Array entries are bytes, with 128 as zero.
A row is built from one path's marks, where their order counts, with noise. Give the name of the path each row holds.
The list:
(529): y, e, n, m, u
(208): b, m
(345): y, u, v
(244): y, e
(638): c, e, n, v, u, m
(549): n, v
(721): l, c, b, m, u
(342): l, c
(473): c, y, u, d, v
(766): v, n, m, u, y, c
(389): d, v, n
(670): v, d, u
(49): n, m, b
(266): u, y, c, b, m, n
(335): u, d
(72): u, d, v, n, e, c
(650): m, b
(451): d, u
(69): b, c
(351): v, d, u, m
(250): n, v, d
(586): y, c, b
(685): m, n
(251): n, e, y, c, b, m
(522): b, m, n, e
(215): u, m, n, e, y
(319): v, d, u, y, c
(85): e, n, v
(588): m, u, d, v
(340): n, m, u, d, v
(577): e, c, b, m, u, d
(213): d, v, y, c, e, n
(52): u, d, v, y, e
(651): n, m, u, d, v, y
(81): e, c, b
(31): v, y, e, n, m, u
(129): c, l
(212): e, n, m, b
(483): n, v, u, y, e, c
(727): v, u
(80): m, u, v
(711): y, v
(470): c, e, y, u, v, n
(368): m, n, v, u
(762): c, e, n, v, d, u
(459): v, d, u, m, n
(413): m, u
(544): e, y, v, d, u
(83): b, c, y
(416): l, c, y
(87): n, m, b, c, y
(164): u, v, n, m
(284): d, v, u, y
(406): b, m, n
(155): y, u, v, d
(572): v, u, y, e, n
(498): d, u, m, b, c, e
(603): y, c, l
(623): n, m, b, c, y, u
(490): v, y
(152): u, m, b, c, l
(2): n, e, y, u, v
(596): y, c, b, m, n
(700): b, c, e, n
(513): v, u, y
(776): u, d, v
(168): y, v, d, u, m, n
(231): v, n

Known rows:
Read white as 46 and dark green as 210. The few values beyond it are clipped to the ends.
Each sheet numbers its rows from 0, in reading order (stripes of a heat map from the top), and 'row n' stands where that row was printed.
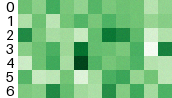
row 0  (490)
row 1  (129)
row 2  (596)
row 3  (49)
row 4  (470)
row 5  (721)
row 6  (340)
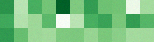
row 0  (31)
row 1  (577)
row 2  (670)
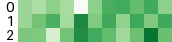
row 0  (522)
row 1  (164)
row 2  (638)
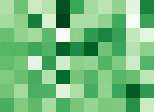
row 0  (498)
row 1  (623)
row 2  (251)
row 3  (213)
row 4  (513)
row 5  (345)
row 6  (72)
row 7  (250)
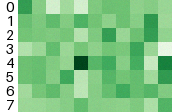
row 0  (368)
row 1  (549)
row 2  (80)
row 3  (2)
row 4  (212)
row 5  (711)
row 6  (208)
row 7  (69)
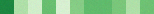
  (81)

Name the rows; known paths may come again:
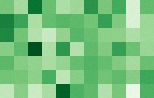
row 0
(651)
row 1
(319)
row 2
(459)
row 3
(473)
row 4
(685)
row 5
(711)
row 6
(152)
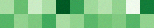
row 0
(498)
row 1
(413)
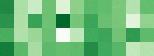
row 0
(81)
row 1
(31)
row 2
(577)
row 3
(586)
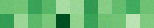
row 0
(588)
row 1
(529)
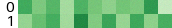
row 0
(250)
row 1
(164)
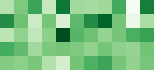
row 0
(87)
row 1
(266)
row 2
(700)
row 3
(451)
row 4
(406)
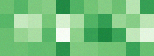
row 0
(650)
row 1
(721)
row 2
(251)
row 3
(231)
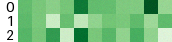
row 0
(85)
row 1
(727)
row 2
(155)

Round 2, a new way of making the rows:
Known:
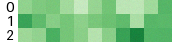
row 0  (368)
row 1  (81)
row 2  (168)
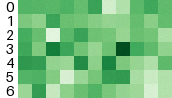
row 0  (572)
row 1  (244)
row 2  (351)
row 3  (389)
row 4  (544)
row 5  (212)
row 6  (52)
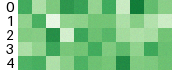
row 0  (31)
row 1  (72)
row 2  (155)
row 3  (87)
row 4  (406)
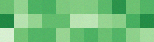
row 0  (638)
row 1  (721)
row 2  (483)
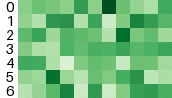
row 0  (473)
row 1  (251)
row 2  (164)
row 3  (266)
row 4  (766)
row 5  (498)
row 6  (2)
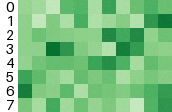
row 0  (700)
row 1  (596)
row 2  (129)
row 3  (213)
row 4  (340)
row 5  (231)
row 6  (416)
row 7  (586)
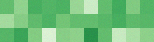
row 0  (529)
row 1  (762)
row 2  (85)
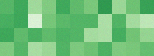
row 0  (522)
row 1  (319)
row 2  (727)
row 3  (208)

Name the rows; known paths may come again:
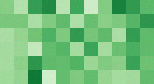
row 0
(251)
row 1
(69)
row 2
(49)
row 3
(700)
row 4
(623)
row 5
(345)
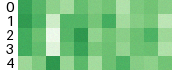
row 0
(231)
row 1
(670)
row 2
(459)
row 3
(351)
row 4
(711)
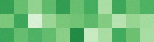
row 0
(490)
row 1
(776)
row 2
(513)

